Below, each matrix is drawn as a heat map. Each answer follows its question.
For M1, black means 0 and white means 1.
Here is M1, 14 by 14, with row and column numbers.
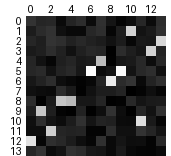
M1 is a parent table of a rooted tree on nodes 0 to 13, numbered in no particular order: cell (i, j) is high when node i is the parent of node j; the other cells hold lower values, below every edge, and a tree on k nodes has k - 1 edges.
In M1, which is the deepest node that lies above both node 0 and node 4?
8
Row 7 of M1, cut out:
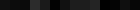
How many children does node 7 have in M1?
0
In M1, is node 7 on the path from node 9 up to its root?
no
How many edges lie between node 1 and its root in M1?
2
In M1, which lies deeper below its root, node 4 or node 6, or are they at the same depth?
node 4
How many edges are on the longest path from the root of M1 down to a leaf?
6
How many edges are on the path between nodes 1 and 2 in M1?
3
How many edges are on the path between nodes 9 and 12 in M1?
5
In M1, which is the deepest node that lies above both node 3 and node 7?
8
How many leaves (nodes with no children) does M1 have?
3
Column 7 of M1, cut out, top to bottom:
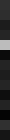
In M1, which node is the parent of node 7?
4
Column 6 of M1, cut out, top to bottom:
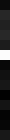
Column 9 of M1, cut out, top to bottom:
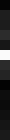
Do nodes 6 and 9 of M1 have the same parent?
yes
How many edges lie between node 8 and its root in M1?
2
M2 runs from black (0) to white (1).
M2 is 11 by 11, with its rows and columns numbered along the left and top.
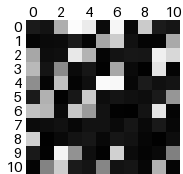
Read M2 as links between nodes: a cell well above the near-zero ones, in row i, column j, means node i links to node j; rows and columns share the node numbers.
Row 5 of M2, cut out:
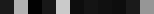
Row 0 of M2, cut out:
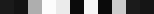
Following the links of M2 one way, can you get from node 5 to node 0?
yes
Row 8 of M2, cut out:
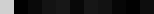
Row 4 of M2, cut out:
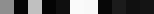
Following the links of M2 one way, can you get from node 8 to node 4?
yes
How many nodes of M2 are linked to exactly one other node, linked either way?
1
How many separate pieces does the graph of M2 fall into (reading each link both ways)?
2
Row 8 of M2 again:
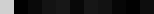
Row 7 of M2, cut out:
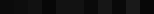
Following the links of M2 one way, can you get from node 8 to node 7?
no
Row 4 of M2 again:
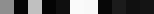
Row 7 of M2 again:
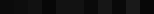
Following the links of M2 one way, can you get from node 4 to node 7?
no
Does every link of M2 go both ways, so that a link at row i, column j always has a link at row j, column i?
yes
